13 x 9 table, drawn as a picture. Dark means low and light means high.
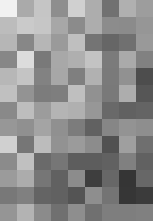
No single row or column stands out from its neighbours. The bottom right is the ninth with the lowest average. Values rise toward the top left. The top left is the ninth with the highest average.
